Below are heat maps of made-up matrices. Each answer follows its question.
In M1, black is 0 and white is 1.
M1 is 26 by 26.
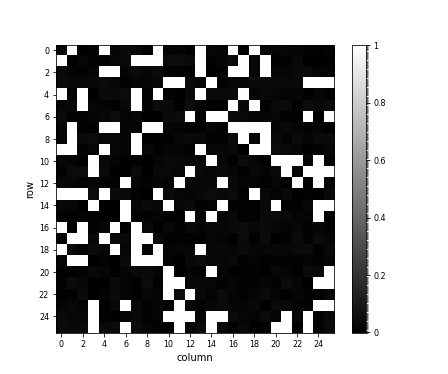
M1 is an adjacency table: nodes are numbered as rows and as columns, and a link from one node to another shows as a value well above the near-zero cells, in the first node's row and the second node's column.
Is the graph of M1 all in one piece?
no
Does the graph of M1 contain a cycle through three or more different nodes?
yes
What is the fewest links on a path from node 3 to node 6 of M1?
2
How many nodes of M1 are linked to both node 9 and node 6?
0
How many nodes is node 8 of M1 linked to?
4
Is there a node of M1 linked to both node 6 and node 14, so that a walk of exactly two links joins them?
yes
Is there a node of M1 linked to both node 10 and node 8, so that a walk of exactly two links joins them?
no
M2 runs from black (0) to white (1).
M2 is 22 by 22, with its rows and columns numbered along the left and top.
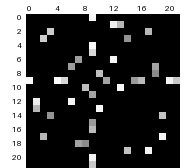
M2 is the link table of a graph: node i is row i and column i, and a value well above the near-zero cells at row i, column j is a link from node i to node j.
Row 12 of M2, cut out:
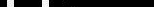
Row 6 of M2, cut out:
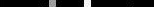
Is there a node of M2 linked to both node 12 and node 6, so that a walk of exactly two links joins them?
no
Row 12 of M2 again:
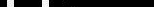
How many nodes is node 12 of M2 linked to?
2
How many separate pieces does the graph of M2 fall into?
3
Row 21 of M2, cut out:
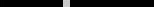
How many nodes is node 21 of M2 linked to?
1
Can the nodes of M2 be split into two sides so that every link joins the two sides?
no
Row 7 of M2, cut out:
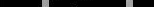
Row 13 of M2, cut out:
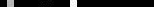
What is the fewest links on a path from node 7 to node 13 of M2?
4
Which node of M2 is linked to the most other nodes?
node 9
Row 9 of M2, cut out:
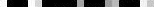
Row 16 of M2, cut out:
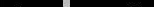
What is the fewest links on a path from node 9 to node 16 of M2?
1
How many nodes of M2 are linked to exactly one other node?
8
